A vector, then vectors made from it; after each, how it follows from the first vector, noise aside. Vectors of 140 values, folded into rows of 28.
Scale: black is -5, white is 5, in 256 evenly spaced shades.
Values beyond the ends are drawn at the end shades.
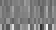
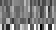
scaled up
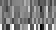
scaled up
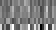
scaled up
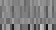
negated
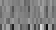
negated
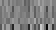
negated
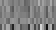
negated
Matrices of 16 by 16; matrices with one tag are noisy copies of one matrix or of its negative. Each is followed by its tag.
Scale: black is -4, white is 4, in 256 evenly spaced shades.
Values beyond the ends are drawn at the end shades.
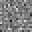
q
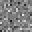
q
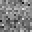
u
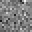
u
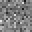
u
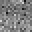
u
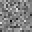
q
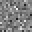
q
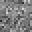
u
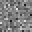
q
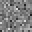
q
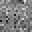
u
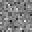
q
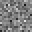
q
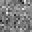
u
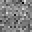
u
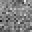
u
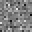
q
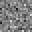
q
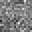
u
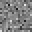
q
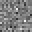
q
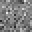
u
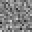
q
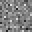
q
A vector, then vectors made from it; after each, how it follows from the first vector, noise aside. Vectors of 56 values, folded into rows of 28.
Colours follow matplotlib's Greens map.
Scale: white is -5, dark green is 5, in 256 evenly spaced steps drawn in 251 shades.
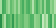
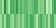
wrapped around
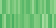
shrunk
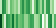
scaled up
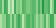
reversed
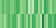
wrapped around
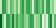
scaled up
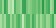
reversed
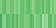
shrunk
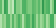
reversed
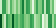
scaled up
